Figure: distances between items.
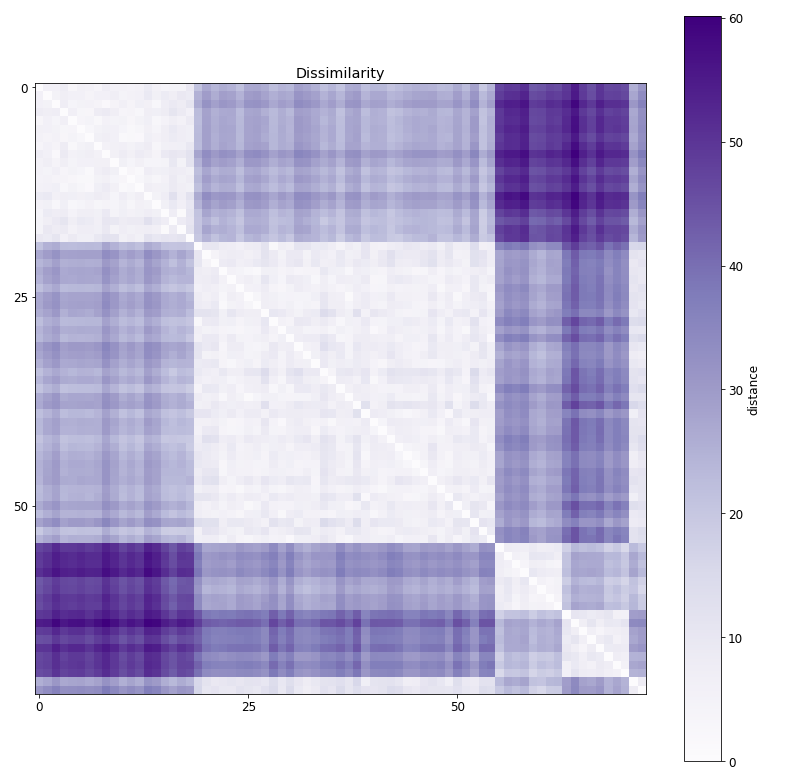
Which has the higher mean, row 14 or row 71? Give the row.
14
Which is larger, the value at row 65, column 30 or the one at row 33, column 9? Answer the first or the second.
the first
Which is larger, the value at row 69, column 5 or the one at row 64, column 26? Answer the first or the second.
the first
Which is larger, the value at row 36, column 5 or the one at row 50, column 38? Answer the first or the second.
the first
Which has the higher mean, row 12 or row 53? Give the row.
12
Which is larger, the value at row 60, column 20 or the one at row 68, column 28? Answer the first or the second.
the second
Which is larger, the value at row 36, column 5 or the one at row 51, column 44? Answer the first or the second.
the first
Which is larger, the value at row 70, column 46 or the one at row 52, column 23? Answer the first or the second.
the first
